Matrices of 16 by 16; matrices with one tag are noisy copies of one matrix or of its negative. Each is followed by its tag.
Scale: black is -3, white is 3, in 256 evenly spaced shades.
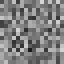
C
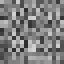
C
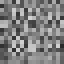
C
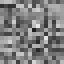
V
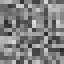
V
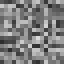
V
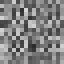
C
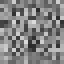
C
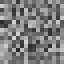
C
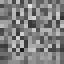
C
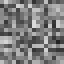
V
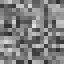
V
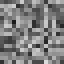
V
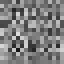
C
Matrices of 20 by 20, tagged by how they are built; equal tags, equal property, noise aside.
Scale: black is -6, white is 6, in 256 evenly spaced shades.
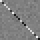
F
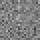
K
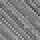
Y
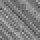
Y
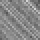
Y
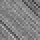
Y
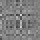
K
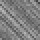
Y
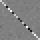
F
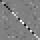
F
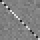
F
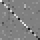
F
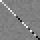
F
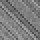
Y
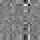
K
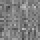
K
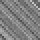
Y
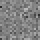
K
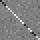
F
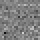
K
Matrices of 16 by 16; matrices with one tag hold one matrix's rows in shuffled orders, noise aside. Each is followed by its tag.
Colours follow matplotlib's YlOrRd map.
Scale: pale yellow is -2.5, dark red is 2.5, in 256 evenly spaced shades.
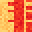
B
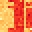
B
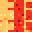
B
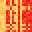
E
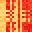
E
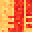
B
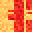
B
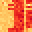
B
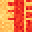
B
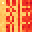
E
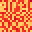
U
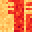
B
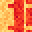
B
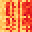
E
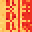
E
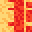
B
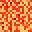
U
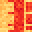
B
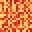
U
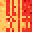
E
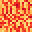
U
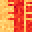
B
